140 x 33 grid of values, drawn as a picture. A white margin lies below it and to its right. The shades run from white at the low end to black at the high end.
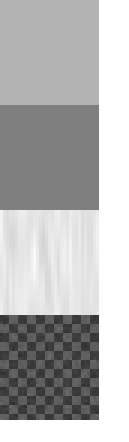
The table splits into 4 rows of 1 panel. Panel 1,1: low, flat. Panel 2,1: middling, flat. Panel 3,1: very low, streaked downward, faint in contrast. Panel 4,1: high, checkered.
